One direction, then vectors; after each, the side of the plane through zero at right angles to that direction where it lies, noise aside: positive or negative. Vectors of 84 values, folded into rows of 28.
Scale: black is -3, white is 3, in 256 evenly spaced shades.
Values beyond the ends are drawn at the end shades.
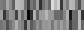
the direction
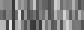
positive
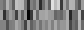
positive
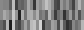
negative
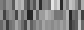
positive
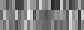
negative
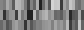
positive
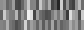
negative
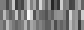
negative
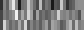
negative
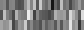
negative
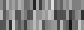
positive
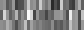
negative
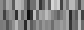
positive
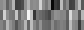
negative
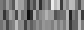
positive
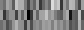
positive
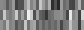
negative
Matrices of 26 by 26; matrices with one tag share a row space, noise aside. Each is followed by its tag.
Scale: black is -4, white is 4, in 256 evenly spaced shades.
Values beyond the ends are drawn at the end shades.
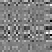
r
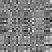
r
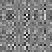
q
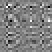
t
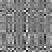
q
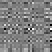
r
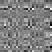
r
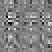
t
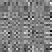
r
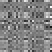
r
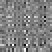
q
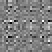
t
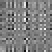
q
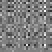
q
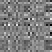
r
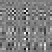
q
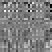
r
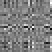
r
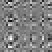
t
